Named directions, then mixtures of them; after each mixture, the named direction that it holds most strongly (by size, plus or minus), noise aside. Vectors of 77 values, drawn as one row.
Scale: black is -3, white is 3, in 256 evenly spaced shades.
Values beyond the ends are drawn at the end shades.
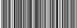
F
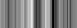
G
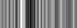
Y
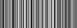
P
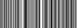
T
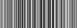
P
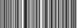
T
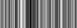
Y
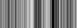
G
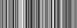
P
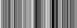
G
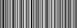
P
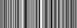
T
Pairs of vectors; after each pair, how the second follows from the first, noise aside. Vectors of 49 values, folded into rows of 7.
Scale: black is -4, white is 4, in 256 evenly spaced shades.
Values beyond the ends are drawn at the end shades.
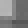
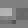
partly zeroed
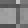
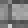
reversed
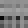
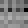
reversed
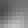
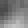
copied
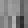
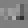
partly zeroed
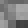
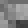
copied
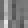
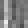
copied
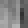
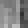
copied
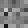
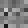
copied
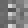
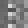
copied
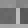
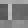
reversed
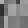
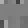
partly zeroed
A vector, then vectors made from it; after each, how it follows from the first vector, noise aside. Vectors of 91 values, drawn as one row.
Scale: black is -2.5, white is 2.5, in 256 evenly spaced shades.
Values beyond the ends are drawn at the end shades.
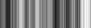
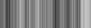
shrunk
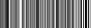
sign-scrambled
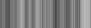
shrunk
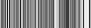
sign-scrambled
